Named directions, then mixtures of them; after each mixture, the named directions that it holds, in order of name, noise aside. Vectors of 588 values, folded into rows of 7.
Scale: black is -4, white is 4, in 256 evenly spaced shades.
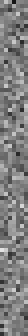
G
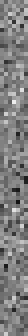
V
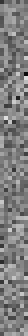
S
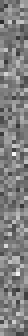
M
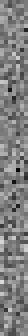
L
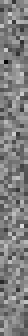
G, M, V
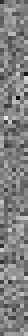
S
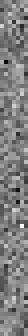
G, M, V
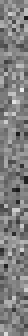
V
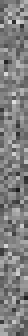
M, V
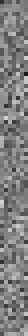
S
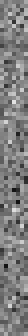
V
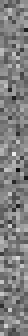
L, M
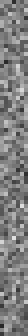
G, L, V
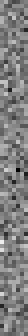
G, L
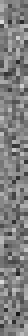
L, M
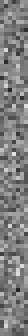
G, L, M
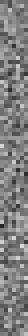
L, S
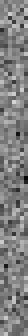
L, V
